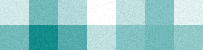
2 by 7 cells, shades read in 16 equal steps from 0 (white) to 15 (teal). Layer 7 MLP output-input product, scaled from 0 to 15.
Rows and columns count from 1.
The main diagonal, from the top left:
3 15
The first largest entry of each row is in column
2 2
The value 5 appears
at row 1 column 3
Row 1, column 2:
9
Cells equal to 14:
0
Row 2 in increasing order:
4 7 8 9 9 11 15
